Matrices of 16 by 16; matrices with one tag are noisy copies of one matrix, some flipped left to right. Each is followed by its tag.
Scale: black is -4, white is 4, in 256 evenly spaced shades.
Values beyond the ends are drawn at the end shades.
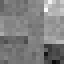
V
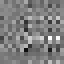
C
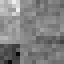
V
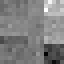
V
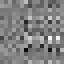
C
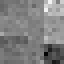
V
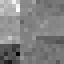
V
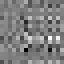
C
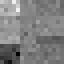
V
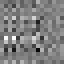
C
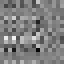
C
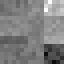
V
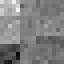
V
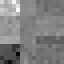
V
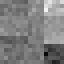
V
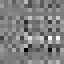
C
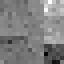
V
